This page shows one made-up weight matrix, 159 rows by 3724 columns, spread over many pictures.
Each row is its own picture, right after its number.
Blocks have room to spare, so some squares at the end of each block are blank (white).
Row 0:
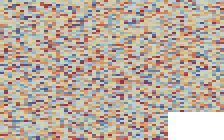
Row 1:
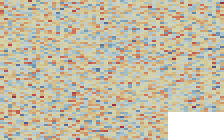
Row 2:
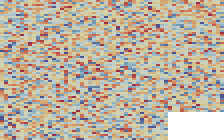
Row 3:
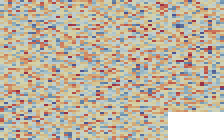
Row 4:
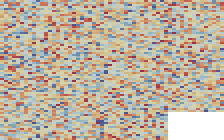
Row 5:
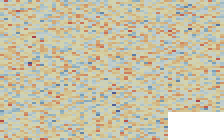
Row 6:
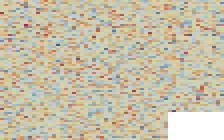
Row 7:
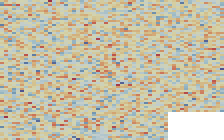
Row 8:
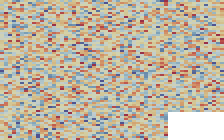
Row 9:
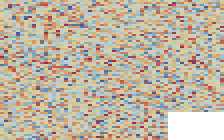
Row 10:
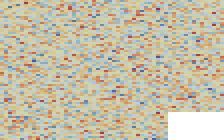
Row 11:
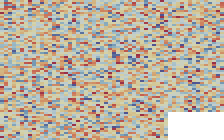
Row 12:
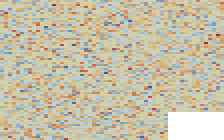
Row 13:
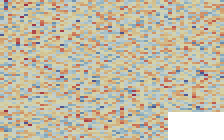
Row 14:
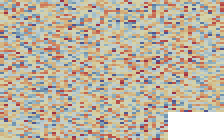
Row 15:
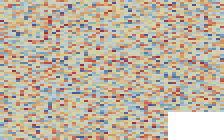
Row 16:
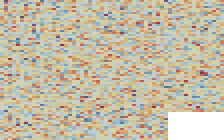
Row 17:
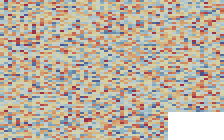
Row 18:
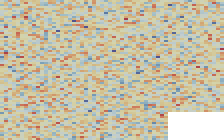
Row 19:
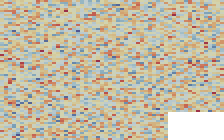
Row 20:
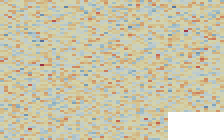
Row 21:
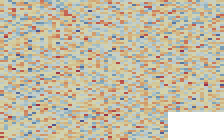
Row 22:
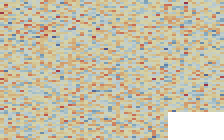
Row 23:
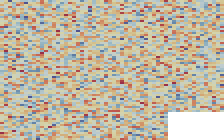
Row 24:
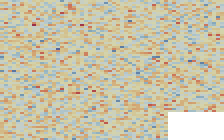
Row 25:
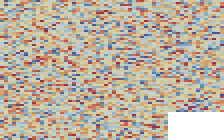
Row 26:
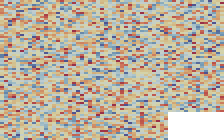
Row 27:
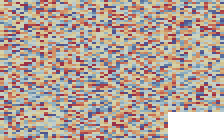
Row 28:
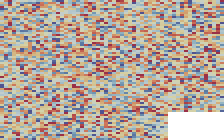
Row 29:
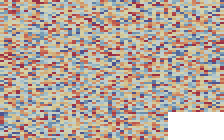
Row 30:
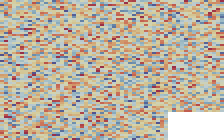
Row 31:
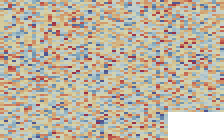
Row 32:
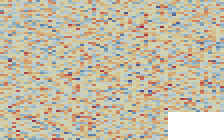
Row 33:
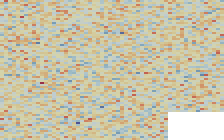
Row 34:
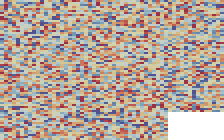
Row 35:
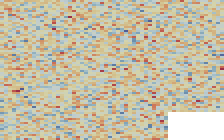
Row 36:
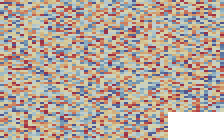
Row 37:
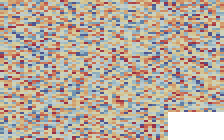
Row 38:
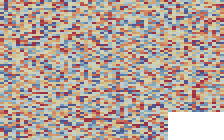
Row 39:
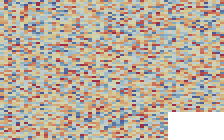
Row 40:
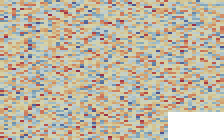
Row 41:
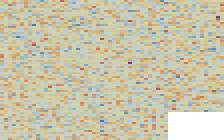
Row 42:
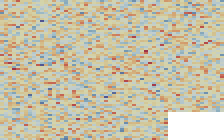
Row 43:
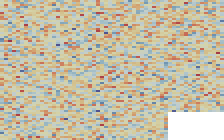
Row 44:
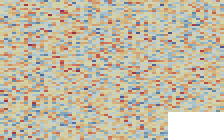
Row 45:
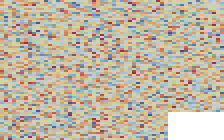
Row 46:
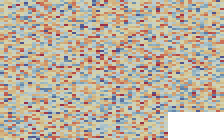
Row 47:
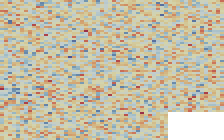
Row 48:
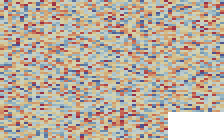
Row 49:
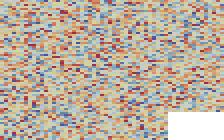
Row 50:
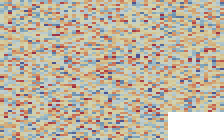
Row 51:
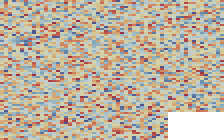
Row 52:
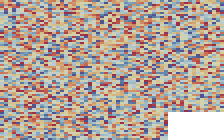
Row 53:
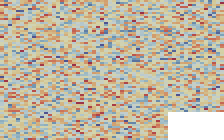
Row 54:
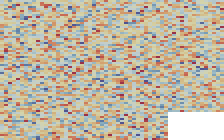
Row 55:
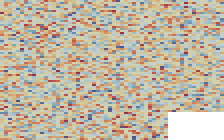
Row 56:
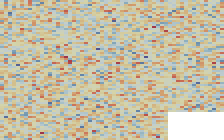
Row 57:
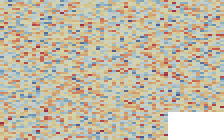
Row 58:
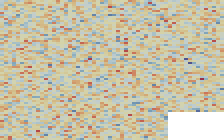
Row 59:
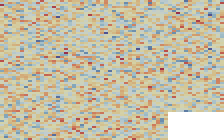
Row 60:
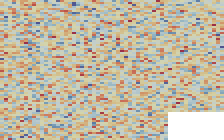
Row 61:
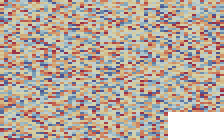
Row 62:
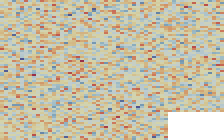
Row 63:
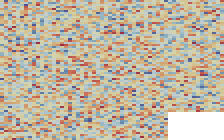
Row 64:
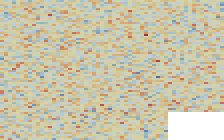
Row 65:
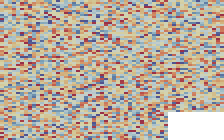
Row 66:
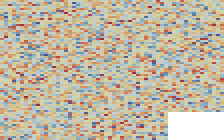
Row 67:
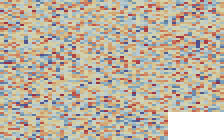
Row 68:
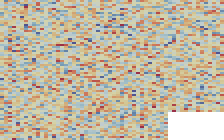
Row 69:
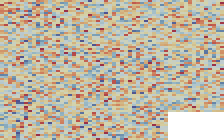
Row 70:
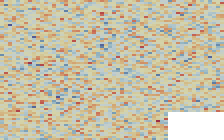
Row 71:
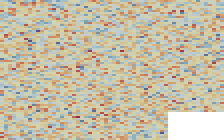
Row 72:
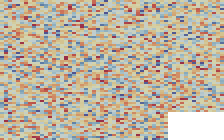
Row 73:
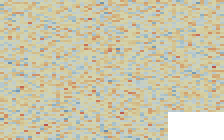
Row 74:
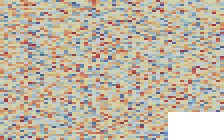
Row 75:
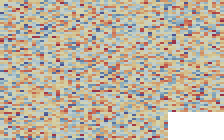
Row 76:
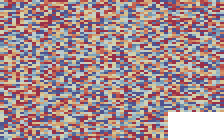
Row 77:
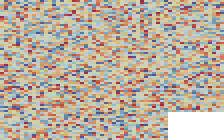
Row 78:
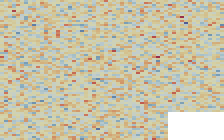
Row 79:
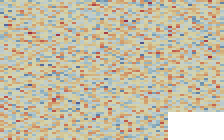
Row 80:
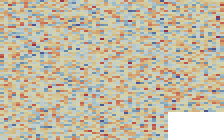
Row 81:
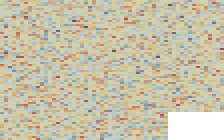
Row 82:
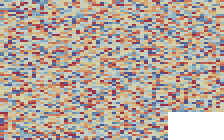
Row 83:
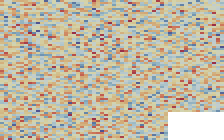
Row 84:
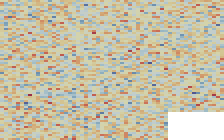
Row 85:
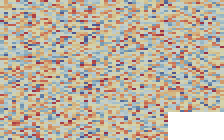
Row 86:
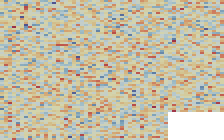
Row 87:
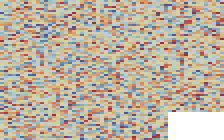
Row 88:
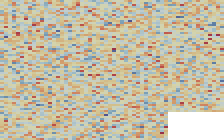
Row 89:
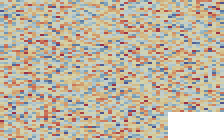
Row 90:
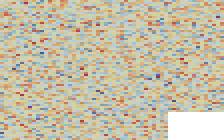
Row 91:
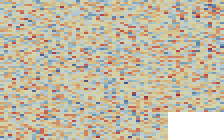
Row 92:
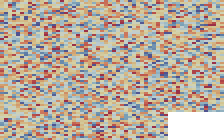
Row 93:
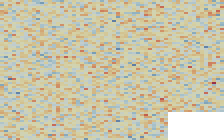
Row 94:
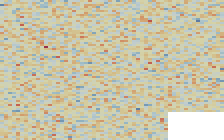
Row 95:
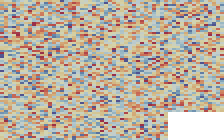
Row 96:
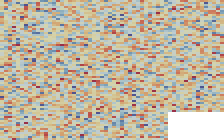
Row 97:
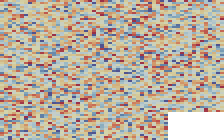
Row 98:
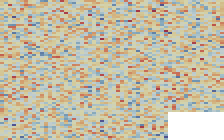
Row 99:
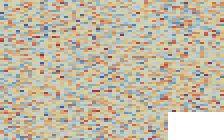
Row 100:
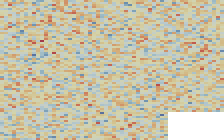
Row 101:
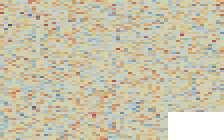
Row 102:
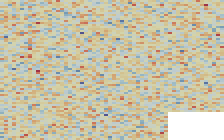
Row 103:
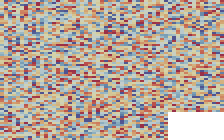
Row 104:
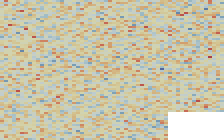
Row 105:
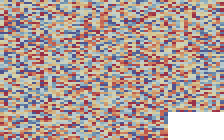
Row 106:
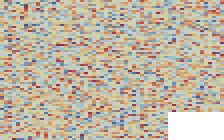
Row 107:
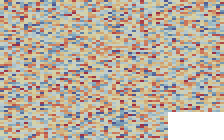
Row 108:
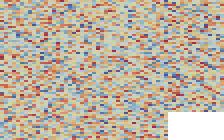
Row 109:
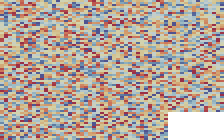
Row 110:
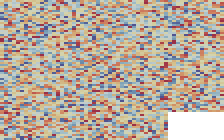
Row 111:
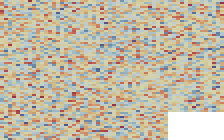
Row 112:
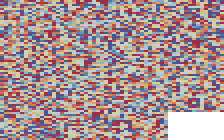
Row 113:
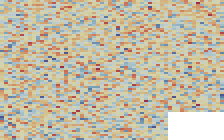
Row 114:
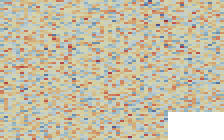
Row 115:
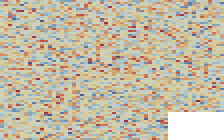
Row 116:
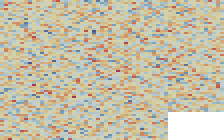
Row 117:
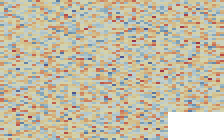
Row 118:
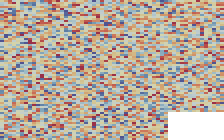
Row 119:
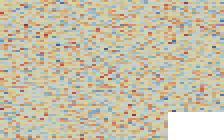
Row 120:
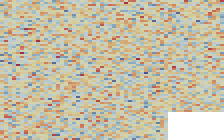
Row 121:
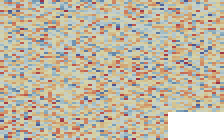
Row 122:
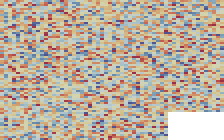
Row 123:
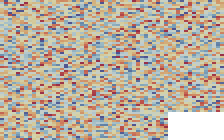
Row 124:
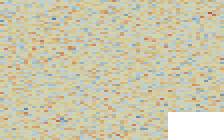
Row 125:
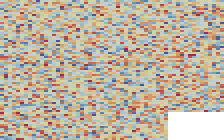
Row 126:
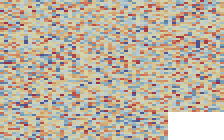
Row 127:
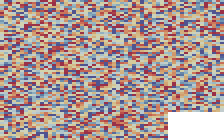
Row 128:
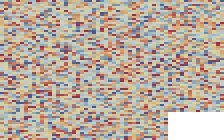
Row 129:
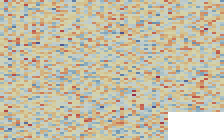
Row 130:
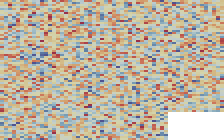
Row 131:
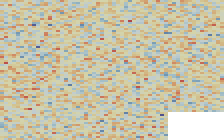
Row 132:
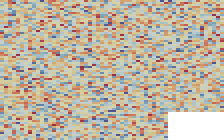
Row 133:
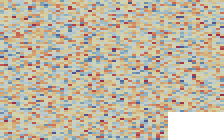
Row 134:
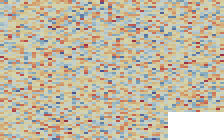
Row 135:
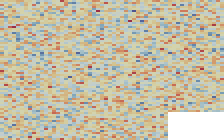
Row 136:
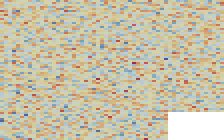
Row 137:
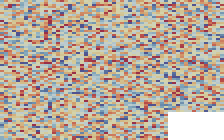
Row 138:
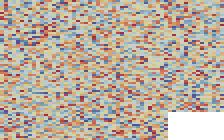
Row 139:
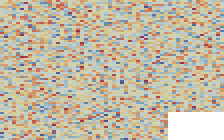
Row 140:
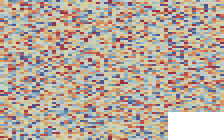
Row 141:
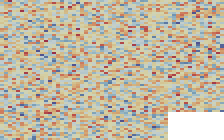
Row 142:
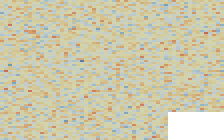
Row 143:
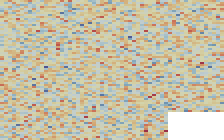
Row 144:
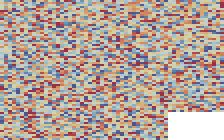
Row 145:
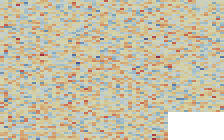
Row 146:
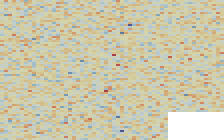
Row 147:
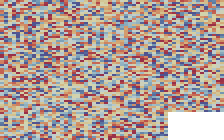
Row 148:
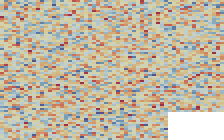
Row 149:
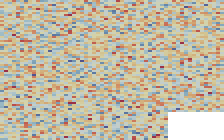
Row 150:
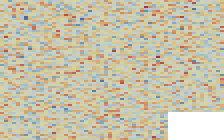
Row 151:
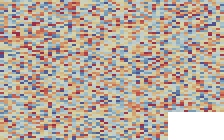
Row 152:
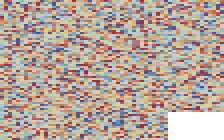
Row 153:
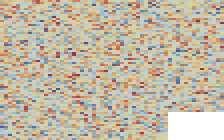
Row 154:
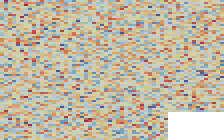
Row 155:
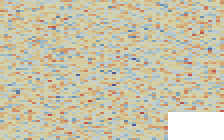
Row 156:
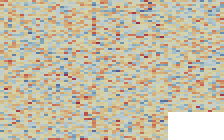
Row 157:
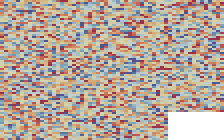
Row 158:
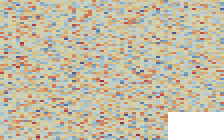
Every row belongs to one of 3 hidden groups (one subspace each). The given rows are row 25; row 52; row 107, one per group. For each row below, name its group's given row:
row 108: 52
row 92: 52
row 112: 25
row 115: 25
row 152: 107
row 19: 25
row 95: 52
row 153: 25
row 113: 25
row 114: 25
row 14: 52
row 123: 25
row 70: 25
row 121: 25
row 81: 52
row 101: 25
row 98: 52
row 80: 52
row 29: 25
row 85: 52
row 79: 25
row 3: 25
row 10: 52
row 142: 107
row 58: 25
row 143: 52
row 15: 52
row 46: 52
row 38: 107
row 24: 52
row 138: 107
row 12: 52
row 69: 25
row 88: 52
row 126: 25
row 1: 25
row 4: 52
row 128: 25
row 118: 52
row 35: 25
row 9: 52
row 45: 52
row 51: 107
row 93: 25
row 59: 25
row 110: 107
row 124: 25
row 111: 25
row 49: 52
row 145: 52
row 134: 25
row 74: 52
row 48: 107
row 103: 107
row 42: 25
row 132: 52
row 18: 52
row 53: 25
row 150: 52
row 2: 25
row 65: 52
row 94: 25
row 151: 52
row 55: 107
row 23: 52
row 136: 25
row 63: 107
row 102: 52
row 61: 25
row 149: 107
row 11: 25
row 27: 107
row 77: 107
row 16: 107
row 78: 52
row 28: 25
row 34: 107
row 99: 107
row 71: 52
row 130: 52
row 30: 25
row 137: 52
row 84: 25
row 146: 107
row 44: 52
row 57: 52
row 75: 107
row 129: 107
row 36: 25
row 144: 25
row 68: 107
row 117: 25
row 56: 25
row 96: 107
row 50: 25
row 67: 25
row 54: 52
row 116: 25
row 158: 52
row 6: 107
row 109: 52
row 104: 25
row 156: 25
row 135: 52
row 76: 52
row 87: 107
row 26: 25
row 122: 52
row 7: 25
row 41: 52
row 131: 52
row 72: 52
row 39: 107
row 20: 25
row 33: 107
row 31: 52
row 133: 52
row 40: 52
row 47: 25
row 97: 25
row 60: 52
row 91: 25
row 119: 107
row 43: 107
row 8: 52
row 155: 25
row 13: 107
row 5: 25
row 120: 25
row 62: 107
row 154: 107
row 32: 25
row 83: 52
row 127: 107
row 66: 52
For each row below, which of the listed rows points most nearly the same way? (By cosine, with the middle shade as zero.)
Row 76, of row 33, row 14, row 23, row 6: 14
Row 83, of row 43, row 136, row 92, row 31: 92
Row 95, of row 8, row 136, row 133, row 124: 133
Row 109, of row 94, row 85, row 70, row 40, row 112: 40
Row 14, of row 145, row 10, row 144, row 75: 145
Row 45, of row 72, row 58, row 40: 40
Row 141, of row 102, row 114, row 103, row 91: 91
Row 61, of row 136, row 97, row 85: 85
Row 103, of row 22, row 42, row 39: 39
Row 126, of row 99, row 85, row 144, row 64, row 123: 144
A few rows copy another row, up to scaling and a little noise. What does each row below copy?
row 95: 151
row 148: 77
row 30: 120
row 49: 44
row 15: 137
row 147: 122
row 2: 113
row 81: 18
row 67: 126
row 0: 54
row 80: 41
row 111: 1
